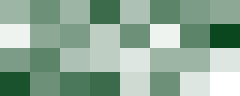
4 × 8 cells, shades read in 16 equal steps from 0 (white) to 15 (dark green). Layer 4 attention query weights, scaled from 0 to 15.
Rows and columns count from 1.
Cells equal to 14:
1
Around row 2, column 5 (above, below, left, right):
5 2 4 1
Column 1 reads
6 1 8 14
